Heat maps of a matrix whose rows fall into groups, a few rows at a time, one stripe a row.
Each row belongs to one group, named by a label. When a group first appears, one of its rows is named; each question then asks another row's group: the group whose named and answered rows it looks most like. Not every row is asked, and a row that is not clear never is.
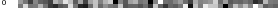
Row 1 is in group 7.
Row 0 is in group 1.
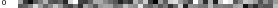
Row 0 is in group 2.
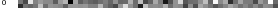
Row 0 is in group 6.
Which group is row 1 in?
2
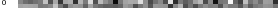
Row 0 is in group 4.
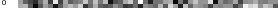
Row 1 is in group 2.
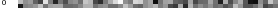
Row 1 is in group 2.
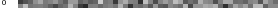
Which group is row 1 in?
7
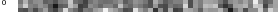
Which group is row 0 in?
7
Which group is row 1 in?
7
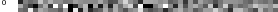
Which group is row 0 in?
2
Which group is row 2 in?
6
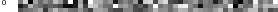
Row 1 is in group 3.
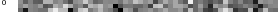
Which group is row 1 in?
1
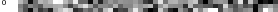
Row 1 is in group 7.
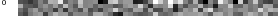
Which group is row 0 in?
3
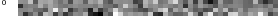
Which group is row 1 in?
2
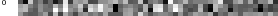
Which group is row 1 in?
1
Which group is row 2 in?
1
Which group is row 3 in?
4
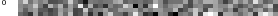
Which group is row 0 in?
7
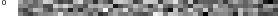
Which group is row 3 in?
3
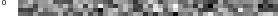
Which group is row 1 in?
1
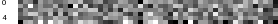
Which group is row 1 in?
6
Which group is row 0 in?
2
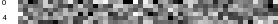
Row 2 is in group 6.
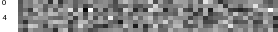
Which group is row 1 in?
7
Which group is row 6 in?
6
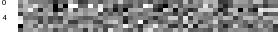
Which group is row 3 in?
2
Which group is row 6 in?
2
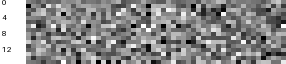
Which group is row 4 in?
1
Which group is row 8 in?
3
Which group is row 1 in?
2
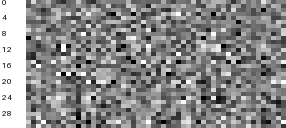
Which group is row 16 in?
6
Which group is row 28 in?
6
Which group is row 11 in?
4
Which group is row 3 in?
3
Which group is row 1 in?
2
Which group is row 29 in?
6
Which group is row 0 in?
7
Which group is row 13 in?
6
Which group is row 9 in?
2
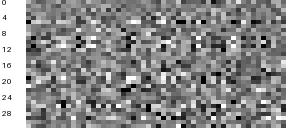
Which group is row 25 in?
7
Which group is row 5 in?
2
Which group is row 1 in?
1
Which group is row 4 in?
6
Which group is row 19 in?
2
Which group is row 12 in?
2
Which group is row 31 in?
4
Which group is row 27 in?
2
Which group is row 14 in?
3
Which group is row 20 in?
2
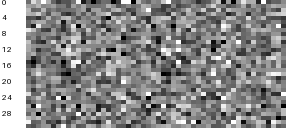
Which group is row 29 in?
6
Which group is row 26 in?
6
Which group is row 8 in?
4
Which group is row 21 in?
3
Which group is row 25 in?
2
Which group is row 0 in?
7
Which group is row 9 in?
1
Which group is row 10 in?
4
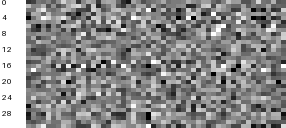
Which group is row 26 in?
2
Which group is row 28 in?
2
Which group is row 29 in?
2
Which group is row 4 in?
2
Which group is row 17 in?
7
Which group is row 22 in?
4
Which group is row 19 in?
2
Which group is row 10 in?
6
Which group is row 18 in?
3
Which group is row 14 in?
1
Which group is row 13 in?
4
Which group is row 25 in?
4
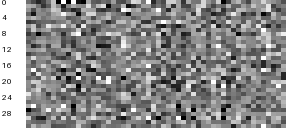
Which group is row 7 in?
7
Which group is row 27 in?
2
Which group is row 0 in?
4
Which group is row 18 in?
6
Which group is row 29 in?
4
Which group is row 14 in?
7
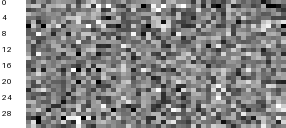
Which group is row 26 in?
1
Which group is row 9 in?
4
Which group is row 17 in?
6
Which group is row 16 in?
3
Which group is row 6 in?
2
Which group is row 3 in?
4
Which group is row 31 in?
7
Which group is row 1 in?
1
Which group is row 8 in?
6
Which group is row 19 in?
3
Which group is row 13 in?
6
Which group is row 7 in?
7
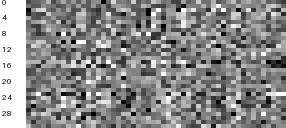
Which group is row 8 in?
4
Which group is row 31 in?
3
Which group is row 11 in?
1
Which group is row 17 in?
3
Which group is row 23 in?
3
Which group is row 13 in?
7
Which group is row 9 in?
3
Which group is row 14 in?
4
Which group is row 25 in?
1
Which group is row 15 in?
1
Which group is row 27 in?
2
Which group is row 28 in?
7
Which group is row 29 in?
4
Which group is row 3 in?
2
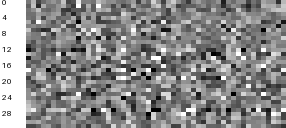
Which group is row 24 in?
1
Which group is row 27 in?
3
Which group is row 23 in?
7
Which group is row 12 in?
3
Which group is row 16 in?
7
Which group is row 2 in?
3
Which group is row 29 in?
2
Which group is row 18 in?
6
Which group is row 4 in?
6
